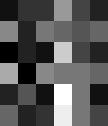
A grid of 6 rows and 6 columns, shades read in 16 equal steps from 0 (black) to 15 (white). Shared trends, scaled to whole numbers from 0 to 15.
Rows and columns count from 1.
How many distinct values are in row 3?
5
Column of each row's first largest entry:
4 1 4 1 4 4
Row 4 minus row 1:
9 -3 5 -2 3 4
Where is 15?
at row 5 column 4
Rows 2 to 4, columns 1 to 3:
8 2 7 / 0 2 1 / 10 0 8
